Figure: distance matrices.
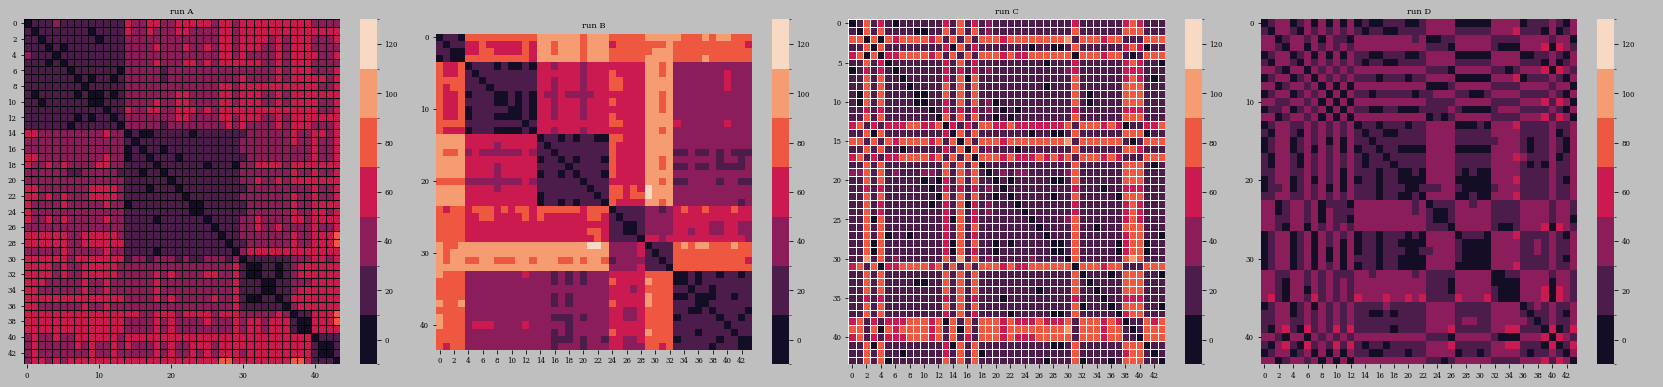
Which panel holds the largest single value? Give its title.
run B
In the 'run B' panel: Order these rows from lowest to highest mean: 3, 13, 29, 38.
38, 13, 3, 29
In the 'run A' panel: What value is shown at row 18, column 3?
60
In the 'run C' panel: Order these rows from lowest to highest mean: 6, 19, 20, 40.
6, 20, 19, 40
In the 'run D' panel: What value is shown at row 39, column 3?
60
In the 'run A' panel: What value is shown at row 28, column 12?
60
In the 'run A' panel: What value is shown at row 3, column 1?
20
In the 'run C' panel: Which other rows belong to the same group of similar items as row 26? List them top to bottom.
0, 1, 3, 5, 6, 7, 8, 9, 10, 11, 12, 14, 16, 18, 19, 20, 21, 22, 23, 24, 25, 27, 28, 29, 30, 32, 33, 34, 35, 36, 37, 41, 42, 43
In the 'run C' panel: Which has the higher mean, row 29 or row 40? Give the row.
40
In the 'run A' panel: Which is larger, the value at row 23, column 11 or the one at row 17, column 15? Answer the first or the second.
the first
